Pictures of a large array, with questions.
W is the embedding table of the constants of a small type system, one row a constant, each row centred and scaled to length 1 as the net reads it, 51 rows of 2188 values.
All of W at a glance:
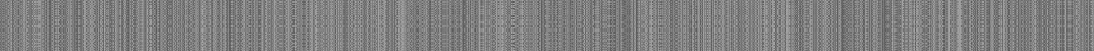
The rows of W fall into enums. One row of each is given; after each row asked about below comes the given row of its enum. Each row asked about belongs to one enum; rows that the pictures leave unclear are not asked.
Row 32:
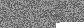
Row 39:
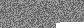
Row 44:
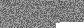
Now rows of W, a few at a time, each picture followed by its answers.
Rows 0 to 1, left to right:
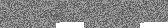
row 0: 32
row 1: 39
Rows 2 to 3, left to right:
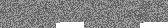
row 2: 39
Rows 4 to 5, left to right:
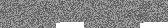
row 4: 39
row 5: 32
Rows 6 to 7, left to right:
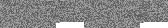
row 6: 44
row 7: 32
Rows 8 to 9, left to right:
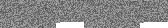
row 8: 39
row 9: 44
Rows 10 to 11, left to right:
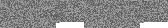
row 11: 44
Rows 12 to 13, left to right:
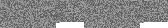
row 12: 32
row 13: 44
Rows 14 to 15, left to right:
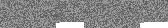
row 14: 32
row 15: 39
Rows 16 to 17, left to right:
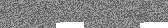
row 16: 39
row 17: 32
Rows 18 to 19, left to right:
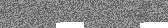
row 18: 39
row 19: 32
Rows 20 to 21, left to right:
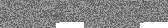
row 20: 32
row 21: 44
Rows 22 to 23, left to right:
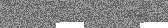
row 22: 44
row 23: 32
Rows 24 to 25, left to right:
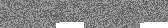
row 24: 32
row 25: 39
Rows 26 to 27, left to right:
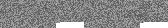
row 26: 39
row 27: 32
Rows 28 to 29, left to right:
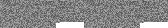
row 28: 44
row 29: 44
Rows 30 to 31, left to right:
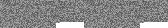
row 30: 44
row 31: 44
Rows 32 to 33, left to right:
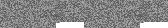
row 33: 32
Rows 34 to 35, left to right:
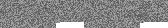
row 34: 39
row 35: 32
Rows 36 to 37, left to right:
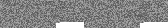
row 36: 44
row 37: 32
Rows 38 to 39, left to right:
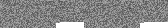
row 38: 44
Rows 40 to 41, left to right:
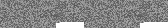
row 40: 32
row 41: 32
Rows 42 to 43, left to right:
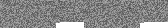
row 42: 44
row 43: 39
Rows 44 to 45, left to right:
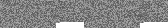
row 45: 32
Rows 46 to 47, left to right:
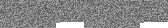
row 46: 39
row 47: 44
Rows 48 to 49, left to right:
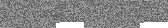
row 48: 32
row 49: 44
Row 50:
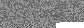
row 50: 32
